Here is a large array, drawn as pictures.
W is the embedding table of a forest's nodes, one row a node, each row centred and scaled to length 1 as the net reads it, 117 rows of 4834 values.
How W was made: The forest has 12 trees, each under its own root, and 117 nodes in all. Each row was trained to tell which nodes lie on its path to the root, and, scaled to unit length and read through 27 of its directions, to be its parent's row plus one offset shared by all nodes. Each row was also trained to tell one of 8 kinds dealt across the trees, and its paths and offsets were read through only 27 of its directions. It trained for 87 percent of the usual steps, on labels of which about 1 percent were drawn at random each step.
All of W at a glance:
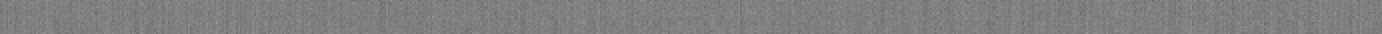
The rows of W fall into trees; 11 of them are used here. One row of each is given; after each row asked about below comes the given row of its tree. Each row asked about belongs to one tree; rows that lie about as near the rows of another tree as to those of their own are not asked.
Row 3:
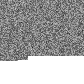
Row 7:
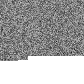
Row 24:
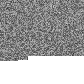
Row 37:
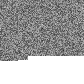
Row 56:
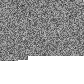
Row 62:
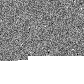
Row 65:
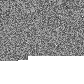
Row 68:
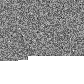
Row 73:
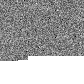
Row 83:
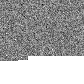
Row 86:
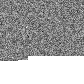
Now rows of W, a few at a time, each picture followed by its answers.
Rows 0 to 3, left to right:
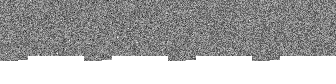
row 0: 73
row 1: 73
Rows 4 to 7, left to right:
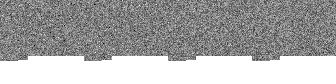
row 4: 73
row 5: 73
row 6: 65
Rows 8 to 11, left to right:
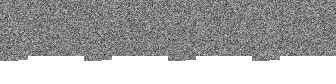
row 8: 7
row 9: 7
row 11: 56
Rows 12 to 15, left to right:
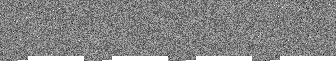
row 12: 62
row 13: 68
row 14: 56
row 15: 73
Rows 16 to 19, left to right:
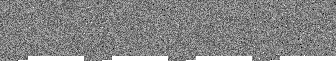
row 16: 65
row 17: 83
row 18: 3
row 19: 86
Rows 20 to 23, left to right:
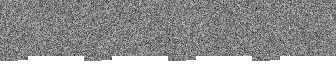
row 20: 65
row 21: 62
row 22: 7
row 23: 83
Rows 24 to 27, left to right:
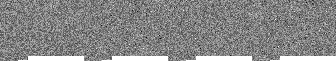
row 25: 62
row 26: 62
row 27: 73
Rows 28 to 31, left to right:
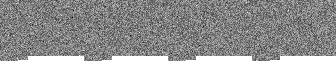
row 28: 62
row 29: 73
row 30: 62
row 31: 56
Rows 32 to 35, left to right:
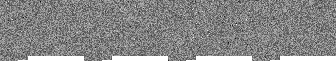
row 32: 62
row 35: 65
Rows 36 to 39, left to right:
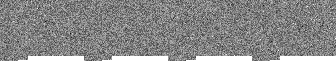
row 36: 7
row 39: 83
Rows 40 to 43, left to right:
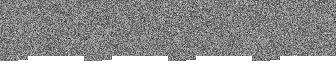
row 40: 7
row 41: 37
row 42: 83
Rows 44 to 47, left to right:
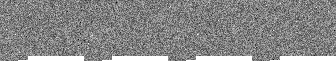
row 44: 73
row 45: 7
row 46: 7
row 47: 73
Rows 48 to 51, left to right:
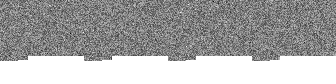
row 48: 83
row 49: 65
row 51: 37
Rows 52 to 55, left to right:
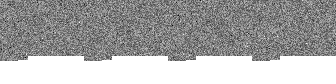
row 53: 86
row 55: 7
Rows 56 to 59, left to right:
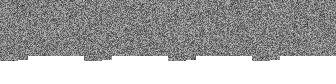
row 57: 37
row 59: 65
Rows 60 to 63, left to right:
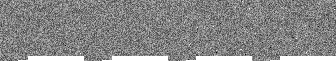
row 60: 68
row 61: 24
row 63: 62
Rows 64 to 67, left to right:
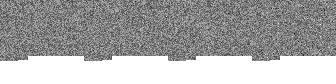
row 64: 24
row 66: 65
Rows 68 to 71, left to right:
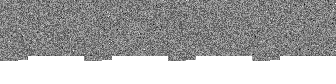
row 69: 62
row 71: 62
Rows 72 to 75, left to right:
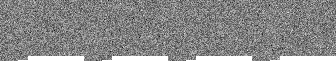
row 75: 7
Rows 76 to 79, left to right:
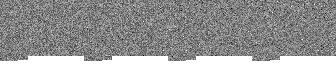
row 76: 24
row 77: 83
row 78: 62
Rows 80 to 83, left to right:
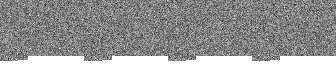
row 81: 7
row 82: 37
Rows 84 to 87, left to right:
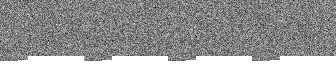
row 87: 83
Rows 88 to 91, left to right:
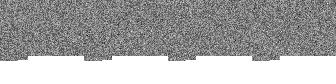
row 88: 3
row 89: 65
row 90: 65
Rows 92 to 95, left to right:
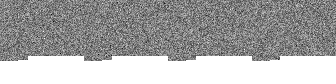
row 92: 83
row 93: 7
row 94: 86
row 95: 65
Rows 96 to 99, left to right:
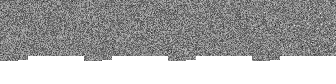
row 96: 37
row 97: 68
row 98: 65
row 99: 73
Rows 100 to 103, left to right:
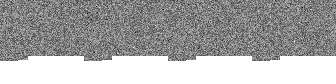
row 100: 86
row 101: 83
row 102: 7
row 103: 83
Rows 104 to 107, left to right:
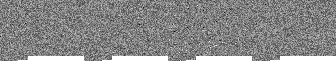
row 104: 86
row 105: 65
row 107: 86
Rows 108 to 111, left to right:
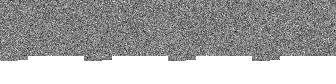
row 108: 62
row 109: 83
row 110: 73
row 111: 73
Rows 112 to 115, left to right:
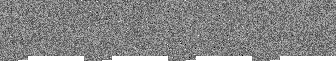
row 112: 86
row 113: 83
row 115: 24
